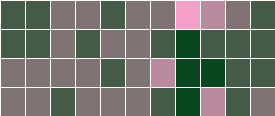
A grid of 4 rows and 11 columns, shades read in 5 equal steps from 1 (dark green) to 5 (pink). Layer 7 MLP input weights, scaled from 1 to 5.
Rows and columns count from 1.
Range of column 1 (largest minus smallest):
1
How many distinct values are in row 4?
4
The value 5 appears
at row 1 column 8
